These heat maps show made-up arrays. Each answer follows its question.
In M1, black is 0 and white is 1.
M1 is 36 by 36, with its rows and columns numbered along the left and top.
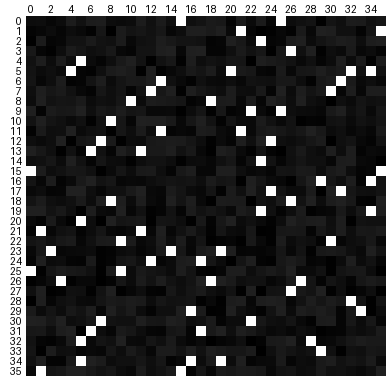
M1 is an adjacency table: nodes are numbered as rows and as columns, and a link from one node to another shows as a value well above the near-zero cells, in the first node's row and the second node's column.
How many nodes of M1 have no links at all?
0
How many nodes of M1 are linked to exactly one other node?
9
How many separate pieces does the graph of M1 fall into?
3
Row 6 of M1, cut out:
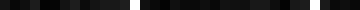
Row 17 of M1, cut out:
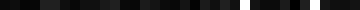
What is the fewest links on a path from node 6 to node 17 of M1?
2
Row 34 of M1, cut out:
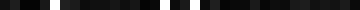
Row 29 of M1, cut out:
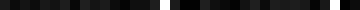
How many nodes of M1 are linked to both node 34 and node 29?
1
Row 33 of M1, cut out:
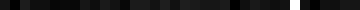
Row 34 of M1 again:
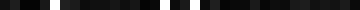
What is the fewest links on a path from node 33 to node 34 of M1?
3
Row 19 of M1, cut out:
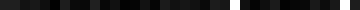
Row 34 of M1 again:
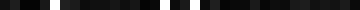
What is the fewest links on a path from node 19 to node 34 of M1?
1
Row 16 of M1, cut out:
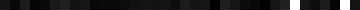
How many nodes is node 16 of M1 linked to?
2
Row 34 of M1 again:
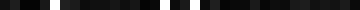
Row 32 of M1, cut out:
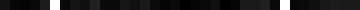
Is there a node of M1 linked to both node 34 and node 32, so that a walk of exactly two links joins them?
yes
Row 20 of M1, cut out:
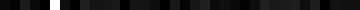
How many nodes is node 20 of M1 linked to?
1
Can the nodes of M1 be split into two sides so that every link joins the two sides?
no
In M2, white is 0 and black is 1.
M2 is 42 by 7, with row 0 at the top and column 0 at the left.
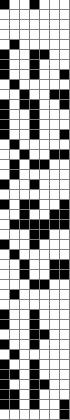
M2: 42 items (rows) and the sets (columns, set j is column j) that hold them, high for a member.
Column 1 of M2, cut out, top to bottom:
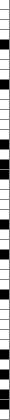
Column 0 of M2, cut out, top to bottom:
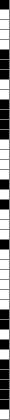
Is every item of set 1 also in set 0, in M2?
no
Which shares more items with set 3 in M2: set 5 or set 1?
set 1
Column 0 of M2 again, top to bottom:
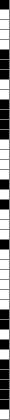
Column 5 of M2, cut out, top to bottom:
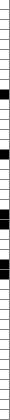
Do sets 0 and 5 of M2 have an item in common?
no
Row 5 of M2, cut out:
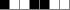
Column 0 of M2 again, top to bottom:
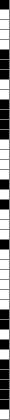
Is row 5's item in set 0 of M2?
yes
